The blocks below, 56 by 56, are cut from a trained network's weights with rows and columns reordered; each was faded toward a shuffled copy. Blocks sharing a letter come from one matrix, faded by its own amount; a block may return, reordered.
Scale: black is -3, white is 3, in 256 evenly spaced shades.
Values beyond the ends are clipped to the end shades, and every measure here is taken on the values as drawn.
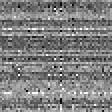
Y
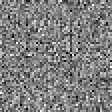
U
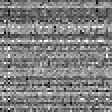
Y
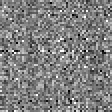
U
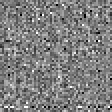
U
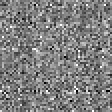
U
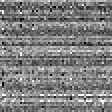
Y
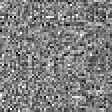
U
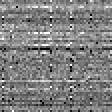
Y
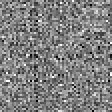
U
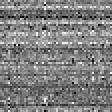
Y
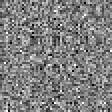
U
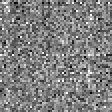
U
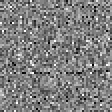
U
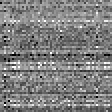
Y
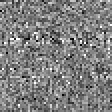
U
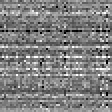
Y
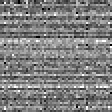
Y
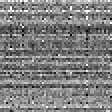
Y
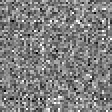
U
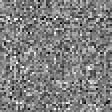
U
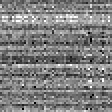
Y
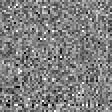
U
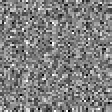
U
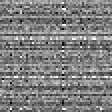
Y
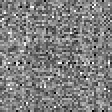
U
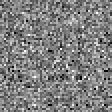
U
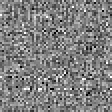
U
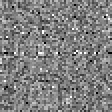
U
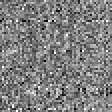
U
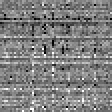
Y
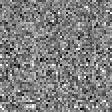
U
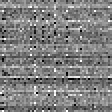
Y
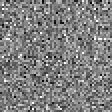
U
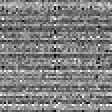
Y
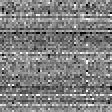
Y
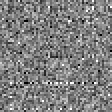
U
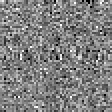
U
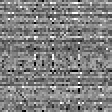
Y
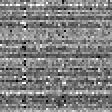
Y
